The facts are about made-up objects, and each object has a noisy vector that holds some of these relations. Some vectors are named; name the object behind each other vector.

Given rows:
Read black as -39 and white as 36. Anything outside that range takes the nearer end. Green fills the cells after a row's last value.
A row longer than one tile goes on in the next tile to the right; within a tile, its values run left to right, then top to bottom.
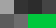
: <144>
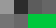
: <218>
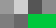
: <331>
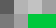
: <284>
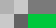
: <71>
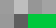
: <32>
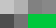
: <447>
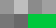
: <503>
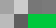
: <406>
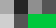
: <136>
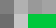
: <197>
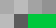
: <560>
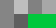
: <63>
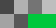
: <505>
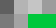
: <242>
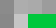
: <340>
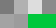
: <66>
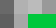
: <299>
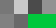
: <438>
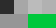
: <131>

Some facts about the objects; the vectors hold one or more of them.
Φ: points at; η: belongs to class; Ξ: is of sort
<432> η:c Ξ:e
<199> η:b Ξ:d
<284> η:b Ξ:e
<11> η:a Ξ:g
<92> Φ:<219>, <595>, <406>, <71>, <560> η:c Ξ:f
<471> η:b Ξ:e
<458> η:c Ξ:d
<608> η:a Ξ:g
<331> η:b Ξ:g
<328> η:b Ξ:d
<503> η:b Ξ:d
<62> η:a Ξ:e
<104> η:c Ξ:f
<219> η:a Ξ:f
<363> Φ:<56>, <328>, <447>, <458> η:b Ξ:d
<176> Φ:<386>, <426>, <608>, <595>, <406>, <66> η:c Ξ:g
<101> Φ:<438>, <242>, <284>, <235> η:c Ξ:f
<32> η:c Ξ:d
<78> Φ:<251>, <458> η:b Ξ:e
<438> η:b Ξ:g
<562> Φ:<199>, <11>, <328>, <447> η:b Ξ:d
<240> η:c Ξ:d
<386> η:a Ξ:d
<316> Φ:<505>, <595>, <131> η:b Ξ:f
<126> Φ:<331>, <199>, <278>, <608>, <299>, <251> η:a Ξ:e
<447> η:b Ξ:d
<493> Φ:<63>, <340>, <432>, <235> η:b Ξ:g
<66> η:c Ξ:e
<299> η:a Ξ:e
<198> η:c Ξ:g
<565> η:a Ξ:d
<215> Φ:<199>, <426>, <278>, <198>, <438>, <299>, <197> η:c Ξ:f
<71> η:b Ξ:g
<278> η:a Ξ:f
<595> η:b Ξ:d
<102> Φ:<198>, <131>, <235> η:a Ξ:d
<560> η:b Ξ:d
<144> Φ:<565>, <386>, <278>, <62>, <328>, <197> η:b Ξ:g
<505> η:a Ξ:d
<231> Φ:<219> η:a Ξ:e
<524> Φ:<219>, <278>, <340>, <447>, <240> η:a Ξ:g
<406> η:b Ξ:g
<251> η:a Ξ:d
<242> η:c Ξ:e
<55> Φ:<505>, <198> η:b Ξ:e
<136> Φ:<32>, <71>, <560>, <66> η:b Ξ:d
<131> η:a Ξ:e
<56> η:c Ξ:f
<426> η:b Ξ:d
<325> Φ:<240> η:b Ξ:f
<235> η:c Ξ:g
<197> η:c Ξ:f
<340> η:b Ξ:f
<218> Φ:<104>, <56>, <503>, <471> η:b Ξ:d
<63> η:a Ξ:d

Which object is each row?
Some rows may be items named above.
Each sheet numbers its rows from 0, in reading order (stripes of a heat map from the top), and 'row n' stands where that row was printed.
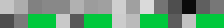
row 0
<447>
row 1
<595>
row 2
<219>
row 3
<215>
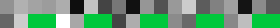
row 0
<56>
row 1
<92>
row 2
<126>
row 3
<608>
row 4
<325>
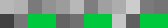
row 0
<328>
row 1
<251>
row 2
<71>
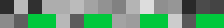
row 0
<198>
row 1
<560>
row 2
<66>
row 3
<176>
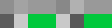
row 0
<278>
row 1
<595>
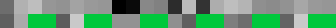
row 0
<299>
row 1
<278>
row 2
<55>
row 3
<198>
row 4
<240>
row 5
<278>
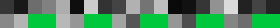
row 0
<101>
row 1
<231>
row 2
<505>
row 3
<102>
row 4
<524>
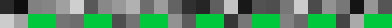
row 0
<316>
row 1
<11>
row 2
<199>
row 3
<493>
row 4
<363>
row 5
<438>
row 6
<126>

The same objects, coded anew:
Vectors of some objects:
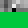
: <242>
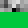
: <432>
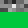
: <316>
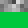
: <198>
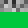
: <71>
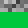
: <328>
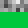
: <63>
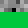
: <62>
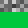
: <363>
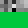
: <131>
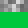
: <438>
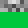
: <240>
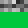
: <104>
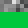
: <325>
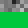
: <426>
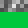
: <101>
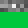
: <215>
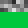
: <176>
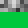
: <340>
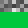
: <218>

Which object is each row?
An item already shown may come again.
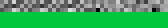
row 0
<218>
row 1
<218>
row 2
<218>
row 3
<126>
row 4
<331>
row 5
<231>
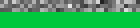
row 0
<562>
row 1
<562>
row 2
<215>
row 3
<56>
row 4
<11>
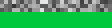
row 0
<363>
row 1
<524>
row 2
<144>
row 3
<219>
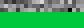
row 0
<92>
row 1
<447>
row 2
<78>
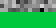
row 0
<278>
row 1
<299>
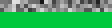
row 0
<493>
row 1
<176>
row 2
<608>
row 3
<136>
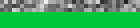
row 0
<363>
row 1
<235>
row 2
<197>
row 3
<56>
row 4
<505>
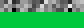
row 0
<66>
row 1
<102>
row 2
<55>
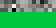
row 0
<55>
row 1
<595>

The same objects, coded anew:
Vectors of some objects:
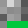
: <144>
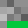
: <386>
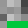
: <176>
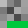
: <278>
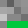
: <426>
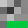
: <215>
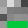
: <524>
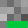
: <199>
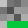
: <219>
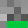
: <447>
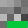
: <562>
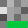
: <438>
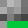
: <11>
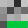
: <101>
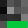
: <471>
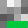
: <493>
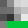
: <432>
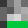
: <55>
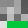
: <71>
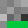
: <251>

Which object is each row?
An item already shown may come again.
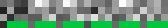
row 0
<218>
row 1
<493>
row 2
<493>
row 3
<316>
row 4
<493>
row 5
<198>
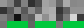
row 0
<56>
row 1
<131>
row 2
<78>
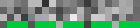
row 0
<363>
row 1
<101>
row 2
<231>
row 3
<55>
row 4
<608>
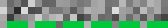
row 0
<240>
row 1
<92>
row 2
<562>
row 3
<608>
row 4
<438>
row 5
<331>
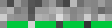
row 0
<595>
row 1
<66>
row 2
<505>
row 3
<102>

